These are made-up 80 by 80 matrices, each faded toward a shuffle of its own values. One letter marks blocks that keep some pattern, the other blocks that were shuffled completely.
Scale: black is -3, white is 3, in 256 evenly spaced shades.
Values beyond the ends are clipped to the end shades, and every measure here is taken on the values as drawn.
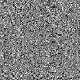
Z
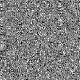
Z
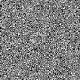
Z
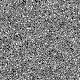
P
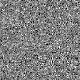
Z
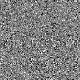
Z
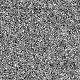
P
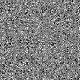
Z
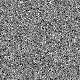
P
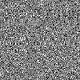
Z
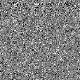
Z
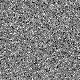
P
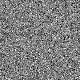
P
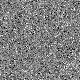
P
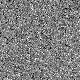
P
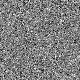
P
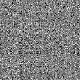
Z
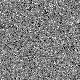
P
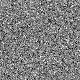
P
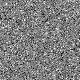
P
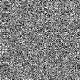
Z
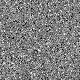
P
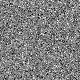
P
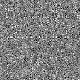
Z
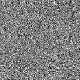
Z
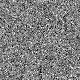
P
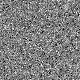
P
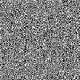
Z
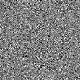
Z
